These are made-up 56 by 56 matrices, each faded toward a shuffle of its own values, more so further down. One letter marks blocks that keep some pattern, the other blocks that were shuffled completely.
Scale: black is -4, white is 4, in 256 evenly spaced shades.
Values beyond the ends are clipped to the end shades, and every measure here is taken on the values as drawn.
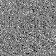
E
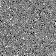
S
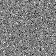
S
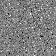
S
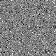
E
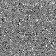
E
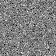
S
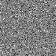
E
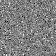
S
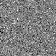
E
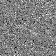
E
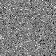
E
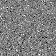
E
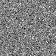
S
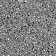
S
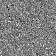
S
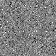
E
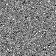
E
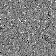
E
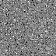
E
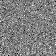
E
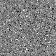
S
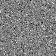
S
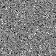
E
